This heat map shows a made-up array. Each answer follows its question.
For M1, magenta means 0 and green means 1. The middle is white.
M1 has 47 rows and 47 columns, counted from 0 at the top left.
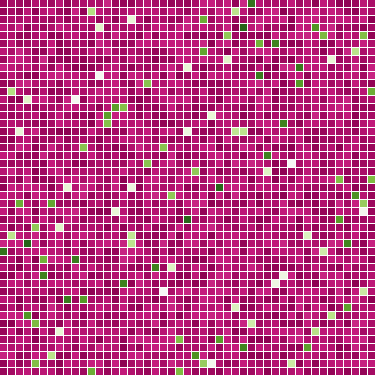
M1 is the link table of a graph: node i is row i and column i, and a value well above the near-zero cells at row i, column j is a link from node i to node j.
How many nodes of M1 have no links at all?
1
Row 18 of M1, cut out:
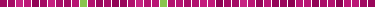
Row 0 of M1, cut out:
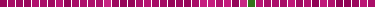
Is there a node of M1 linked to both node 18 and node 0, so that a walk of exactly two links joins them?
no
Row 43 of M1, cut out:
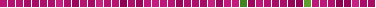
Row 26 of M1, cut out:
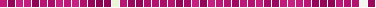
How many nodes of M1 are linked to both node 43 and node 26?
0
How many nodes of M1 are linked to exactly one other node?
2
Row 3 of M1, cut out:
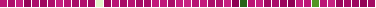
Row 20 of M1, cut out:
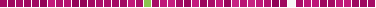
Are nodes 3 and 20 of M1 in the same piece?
yes
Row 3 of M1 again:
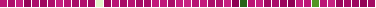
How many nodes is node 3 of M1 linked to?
3
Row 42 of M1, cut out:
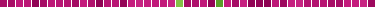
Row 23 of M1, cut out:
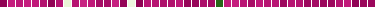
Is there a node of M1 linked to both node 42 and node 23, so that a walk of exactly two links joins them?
yes
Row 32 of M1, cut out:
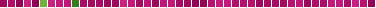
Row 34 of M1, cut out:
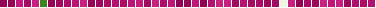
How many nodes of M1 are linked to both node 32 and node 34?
1
